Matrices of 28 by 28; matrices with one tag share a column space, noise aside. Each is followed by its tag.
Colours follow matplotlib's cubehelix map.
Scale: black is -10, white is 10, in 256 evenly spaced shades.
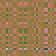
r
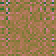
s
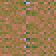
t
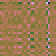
t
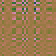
s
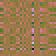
r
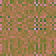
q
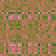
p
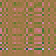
r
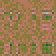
p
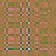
r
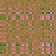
p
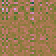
s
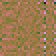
t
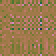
q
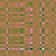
r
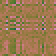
q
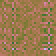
r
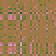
p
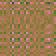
t
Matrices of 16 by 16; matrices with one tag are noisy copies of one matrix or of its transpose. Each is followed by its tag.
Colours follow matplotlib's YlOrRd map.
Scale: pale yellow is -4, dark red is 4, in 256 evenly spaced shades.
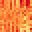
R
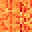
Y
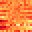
R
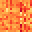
Y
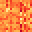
Y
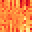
R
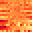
R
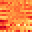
R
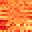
R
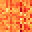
Y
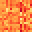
Y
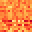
Y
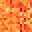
Y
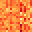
Y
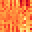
R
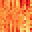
R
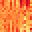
R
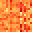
Y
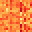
Y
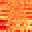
R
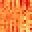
R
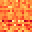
Y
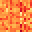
Y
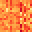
Y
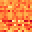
Y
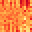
R
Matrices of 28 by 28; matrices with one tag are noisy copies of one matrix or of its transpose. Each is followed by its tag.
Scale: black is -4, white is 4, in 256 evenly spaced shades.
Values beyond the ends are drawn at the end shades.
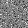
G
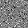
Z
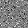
Z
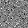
Z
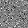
Z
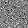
Z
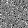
G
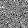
G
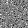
G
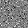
Z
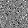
Z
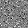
Z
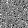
G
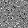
Z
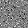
Z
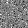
G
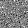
G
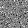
G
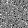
G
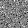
G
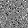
Z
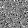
G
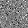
Z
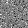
G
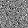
Z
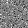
G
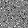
Z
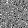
G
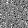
G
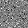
Z
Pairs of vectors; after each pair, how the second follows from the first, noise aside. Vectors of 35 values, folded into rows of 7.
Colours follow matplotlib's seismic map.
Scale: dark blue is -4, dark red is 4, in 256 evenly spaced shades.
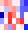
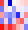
shuffled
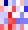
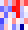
reversed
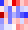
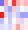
shrunk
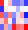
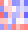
shrunk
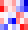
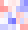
shrunk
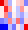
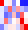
reversed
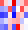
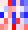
reversed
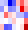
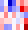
copied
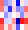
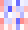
shrunk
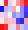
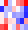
copied
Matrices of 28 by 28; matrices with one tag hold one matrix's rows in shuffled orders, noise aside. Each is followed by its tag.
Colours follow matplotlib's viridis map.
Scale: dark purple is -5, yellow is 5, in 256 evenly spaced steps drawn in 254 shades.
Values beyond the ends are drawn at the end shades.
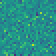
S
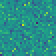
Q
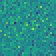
S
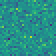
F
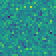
F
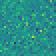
S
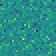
Q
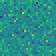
Q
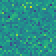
F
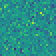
S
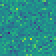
F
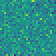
S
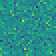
Q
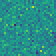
S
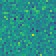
S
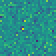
Q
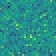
F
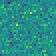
F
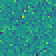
Q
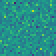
S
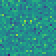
F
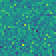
Q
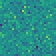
Q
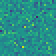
Q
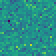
F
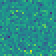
F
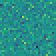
Q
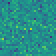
F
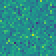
S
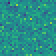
F
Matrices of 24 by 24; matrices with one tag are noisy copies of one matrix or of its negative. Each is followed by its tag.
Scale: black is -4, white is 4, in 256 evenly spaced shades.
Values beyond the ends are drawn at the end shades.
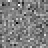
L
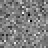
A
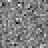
L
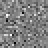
A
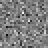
A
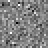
L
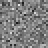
L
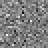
A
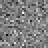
A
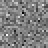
A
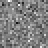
L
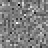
L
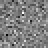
A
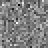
L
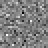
A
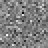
A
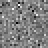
L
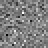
A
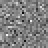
A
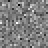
L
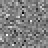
A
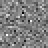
A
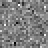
L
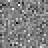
L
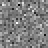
L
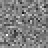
A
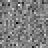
L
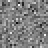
L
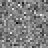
L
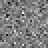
A
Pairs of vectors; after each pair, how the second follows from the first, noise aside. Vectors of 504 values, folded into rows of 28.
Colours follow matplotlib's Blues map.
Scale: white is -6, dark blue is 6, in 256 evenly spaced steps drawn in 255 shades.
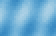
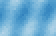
negated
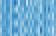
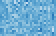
sign-scrambled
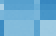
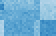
negated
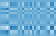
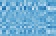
reversed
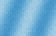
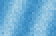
negated
